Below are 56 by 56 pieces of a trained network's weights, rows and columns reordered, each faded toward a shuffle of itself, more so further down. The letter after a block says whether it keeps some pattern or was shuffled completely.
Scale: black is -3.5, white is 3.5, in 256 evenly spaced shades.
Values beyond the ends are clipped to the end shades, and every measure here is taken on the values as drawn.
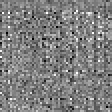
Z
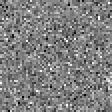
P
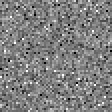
P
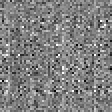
Z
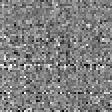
Z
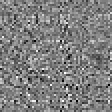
Z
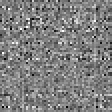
Z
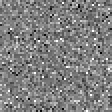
P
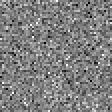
P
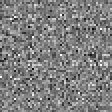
Z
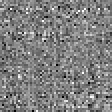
Z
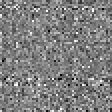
Z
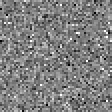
P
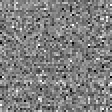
Z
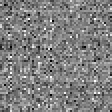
Z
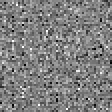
Z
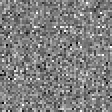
Z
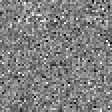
P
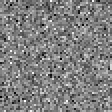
P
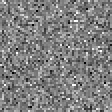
P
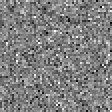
P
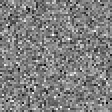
P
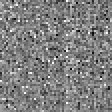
Z
